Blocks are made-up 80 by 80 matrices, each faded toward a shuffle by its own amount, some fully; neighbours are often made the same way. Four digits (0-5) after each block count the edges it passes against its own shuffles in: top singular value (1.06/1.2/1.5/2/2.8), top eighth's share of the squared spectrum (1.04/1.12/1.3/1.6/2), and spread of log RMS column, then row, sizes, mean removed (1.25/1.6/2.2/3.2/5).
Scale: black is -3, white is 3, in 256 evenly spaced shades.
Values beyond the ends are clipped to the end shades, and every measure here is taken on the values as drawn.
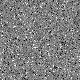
0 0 0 0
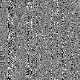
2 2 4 0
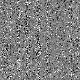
1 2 3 0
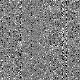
2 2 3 0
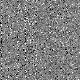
2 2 2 0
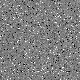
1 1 0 0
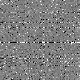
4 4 1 2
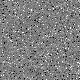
0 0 0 0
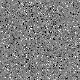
1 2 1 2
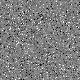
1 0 1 0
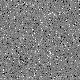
0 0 0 0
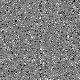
1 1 1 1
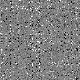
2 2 2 2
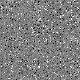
1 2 2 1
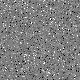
0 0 0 0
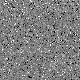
0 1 1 1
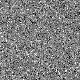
0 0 0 1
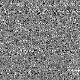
1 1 0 3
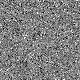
0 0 0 1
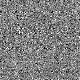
1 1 0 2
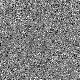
0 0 0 1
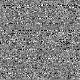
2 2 0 3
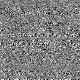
1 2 0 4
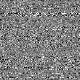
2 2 0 4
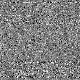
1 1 0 3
